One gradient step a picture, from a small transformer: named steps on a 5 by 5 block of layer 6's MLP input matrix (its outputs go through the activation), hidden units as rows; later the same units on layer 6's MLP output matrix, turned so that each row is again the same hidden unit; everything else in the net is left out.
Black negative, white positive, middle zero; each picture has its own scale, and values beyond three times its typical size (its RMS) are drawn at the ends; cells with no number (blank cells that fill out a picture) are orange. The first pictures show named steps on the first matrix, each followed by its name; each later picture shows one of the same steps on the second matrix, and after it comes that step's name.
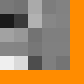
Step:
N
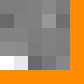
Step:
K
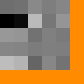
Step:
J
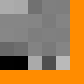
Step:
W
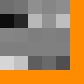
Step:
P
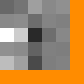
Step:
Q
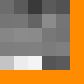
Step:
N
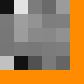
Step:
Q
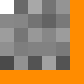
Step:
Q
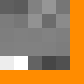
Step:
K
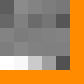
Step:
K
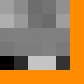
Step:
J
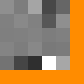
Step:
W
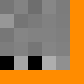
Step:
P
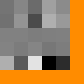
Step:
J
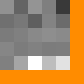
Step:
N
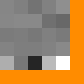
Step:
P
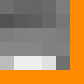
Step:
J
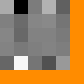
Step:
Q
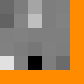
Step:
J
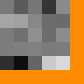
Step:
N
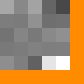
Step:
N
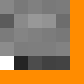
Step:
P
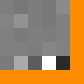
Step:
K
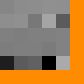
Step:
K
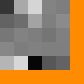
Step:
N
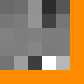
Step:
W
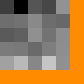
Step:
Q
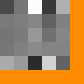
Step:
Q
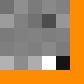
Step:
K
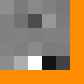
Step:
K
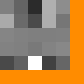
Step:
W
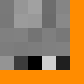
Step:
J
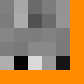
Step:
J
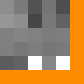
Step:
W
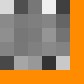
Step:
Q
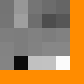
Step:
J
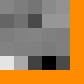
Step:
K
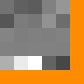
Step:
K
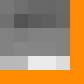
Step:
J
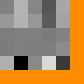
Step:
W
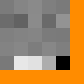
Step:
P
